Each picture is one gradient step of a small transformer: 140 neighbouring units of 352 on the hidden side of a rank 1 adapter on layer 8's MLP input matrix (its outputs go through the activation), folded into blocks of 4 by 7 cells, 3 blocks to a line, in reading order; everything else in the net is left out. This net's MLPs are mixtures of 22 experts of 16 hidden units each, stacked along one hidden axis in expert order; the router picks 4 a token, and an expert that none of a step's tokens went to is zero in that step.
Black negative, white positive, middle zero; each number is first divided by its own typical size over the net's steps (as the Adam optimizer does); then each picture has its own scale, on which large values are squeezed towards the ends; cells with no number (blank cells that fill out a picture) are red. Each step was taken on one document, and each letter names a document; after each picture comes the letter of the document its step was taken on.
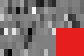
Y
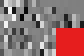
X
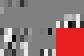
X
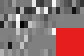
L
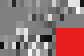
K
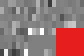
Y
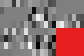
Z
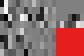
X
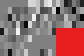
L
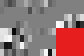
X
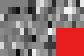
K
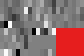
L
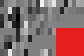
L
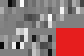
K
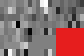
L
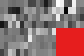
L
